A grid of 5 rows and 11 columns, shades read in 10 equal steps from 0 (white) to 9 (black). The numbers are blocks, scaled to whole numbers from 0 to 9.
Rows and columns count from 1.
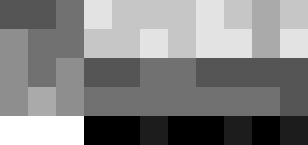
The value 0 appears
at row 5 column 1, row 5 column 2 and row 5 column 3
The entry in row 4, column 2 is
3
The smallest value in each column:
0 0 0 1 2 1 2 1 1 3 1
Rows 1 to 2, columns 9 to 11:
2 3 2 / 1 3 1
